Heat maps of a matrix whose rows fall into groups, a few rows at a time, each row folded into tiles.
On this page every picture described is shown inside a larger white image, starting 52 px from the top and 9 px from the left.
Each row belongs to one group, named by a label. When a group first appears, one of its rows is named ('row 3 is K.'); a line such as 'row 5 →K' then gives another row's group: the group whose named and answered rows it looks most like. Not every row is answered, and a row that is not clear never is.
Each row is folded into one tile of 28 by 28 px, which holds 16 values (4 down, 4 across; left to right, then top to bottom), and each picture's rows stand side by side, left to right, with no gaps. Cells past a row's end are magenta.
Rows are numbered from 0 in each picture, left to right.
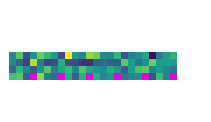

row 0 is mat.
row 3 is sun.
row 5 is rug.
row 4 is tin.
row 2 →sun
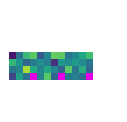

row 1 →rug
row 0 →tin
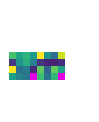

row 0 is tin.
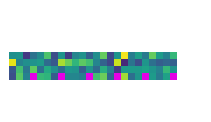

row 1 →mat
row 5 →sun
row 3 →mat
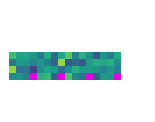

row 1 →mat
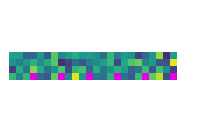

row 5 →mat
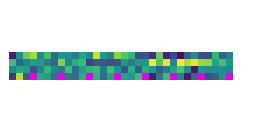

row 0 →rug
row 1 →mat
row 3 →sun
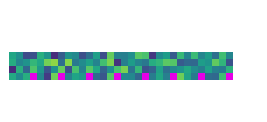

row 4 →tin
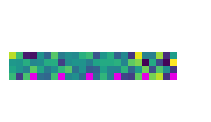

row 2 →tin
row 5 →mat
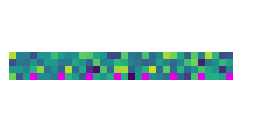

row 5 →tin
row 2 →tin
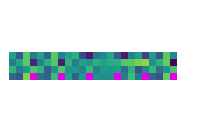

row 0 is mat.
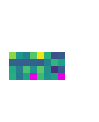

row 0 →sun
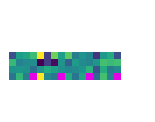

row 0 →rug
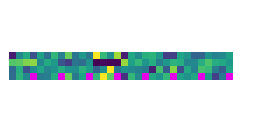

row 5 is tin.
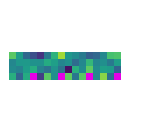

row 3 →rug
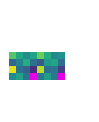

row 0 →tin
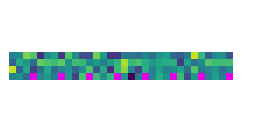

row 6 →tin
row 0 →tin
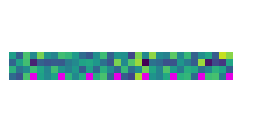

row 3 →mat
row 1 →sun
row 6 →mat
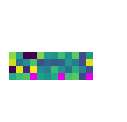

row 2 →mat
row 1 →sun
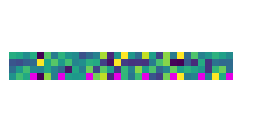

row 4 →sun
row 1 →rug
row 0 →sun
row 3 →mat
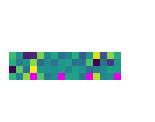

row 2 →mat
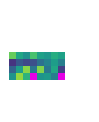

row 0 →sun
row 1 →tin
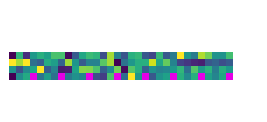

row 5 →rug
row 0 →rug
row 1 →tin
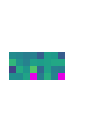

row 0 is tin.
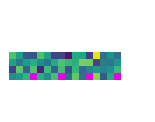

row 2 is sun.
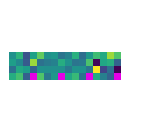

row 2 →mat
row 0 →mat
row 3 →tin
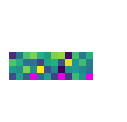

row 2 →rug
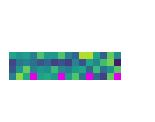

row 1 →sun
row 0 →sun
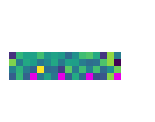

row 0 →rug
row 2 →tin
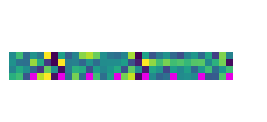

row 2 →rug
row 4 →mat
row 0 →mat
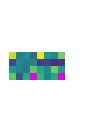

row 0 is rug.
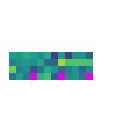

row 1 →mat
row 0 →tin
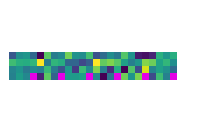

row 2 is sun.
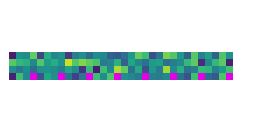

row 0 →rug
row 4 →tin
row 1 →rug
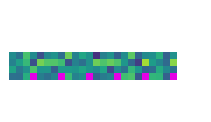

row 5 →mat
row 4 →mat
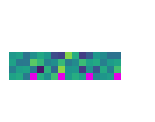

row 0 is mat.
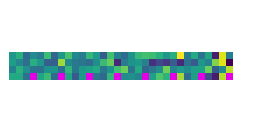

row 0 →mat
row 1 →mat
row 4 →tin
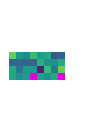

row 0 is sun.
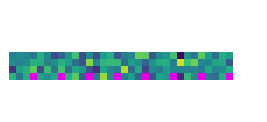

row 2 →mat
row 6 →rug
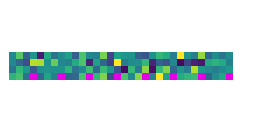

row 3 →mat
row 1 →rug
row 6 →sun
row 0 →mat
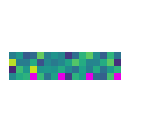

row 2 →rug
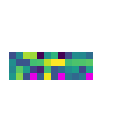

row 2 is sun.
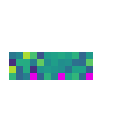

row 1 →rug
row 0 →tin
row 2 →mat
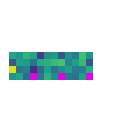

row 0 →tin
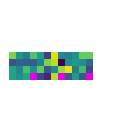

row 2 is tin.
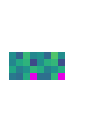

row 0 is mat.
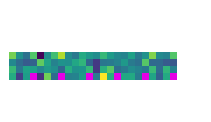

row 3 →sun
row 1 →rug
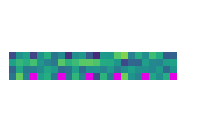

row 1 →mat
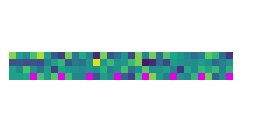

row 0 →sun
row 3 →rug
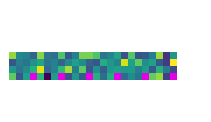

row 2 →tin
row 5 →mat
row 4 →rug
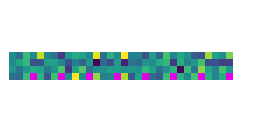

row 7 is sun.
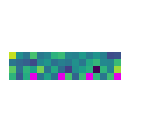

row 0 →sun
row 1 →tin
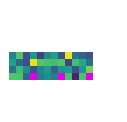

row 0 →mat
